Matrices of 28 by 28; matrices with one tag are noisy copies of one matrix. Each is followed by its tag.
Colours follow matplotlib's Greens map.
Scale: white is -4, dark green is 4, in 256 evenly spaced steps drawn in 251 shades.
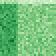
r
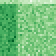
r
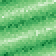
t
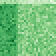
r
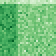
r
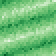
t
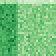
r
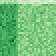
r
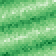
t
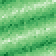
t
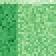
r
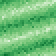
t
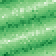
t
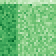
r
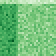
r
